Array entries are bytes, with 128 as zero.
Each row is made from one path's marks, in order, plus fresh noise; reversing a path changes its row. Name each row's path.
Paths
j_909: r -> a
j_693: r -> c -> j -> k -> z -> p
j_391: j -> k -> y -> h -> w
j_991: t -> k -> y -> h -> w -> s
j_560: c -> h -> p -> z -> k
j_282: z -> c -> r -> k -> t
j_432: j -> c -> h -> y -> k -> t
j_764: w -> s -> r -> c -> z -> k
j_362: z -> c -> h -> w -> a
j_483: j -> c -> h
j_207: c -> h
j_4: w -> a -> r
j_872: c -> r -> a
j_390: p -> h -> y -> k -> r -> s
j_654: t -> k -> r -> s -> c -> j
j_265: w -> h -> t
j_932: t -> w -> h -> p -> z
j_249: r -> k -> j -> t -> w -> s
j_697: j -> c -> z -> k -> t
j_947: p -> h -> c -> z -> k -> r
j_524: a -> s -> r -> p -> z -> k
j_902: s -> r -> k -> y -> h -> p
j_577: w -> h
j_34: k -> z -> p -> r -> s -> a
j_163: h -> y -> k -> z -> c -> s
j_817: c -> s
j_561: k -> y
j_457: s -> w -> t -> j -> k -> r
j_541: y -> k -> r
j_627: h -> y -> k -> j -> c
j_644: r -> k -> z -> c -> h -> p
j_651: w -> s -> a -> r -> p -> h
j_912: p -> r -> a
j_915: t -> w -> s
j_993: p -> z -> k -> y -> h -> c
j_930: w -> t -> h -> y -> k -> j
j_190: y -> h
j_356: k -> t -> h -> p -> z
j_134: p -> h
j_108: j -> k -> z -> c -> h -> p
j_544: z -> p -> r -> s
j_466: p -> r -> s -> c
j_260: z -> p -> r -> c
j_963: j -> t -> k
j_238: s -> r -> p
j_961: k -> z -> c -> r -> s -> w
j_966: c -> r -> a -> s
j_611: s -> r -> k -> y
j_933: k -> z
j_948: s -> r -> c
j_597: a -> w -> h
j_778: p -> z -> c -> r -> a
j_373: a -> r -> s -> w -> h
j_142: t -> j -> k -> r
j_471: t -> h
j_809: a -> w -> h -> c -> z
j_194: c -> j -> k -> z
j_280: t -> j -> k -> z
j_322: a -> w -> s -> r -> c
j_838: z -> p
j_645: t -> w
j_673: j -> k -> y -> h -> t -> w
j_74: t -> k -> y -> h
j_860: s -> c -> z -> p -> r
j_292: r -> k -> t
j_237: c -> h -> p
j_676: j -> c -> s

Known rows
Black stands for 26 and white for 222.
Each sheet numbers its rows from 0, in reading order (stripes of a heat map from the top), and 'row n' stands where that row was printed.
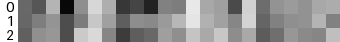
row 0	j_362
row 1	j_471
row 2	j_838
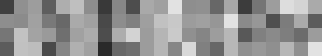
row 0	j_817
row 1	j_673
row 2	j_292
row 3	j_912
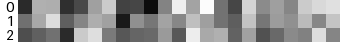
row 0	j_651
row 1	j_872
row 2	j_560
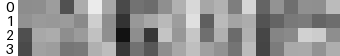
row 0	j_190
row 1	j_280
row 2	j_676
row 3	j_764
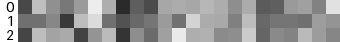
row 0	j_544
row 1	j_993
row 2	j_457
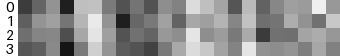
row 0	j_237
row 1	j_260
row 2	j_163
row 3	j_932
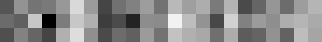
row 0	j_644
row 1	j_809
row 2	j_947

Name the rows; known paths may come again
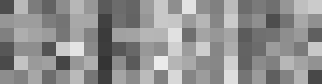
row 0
j_390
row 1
j_391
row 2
j_963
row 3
j_838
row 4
j_457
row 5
j_432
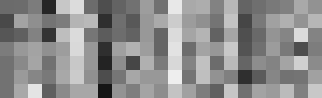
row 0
j_993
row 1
j_764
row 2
j_560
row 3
j_282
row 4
j_483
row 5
j_933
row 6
j_872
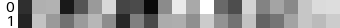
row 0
j_651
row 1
j_466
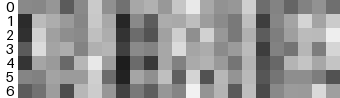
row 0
j_74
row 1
j_948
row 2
j_238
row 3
j_611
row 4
j_860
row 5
j_697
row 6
j_207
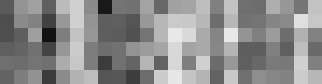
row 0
j_260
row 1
j_134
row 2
j_932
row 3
j_356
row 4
j_108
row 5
j_577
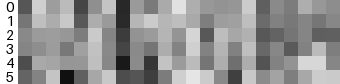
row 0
j_249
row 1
j_142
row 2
j_280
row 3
j_627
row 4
j_676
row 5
j_597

